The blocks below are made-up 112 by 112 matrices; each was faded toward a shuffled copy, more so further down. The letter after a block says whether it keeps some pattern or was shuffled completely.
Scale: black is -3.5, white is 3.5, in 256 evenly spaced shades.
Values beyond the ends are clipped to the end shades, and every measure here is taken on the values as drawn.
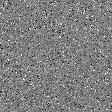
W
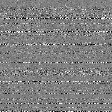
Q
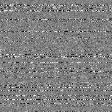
Q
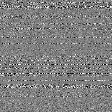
Q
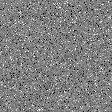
W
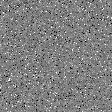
W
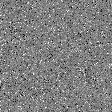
W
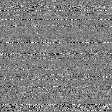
Q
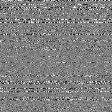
Q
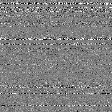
Q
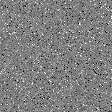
W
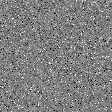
W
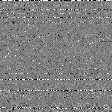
Q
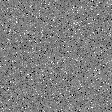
W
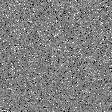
W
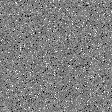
W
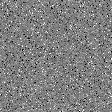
W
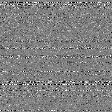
Q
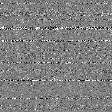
Q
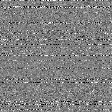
Q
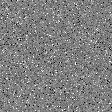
W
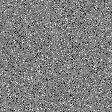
W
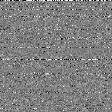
Q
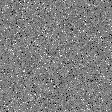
W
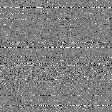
Q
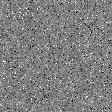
W
